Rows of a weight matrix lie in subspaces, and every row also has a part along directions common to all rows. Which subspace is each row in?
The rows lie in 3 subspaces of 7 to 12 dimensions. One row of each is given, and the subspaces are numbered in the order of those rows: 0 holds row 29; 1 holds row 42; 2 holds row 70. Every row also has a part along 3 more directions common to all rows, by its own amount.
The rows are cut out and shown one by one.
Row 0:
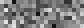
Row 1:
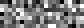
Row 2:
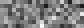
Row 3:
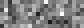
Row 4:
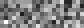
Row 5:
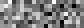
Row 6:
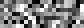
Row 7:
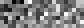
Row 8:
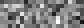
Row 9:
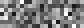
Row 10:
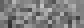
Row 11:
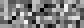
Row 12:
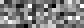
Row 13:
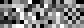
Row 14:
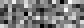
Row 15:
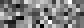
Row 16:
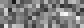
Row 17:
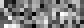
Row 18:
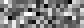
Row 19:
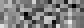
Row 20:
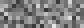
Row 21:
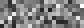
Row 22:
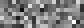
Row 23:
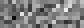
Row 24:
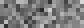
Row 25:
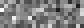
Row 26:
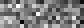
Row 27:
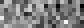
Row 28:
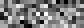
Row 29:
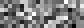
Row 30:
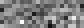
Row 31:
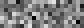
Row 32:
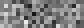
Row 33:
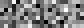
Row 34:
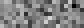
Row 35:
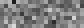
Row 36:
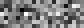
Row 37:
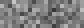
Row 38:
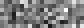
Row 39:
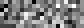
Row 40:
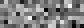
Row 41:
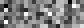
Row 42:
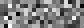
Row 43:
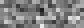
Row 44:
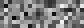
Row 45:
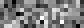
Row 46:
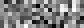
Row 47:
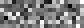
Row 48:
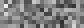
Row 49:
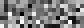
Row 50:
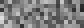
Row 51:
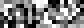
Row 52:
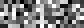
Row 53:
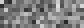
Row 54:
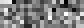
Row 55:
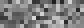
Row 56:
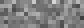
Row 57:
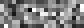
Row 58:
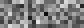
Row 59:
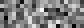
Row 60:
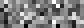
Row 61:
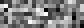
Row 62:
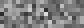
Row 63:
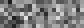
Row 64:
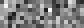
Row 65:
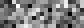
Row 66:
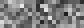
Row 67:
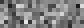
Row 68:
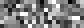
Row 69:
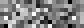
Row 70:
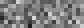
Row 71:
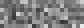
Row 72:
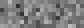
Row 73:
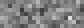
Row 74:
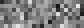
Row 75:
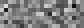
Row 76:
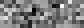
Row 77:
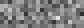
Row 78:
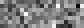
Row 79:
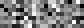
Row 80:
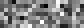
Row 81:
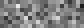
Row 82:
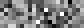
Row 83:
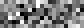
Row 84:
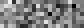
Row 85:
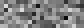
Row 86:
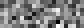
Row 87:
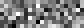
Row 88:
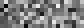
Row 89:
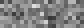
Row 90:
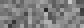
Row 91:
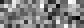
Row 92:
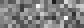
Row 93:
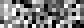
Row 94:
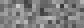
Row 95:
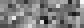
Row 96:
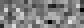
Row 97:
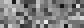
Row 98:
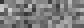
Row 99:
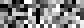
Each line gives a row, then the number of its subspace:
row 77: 2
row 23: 0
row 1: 2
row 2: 2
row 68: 1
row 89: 1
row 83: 1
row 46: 0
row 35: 1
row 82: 1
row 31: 2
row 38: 0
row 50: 2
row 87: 1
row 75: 0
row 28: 1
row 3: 1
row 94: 0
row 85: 0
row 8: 1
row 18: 1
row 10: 1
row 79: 2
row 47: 1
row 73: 2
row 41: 0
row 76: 2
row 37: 1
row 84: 0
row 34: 0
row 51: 1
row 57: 1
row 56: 0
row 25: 1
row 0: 1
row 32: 0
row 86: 0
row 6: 2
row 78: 2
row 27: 2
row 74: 2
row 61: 1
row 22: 2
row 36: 0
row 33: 0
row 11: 0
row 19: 0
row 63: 2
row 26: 1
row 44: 0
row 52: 0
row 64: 1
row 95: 1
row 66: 1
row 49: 1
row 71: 0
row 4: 0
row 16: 1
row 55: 2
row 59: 0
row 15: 1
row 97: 0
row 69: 1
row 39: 0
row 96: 2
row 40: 0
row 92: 0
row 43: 2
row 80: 1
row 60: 0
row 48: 0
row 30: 0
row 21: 1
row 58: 1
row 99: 1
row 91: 1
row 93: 0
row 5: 0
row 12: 2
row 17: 1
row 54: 1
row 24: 2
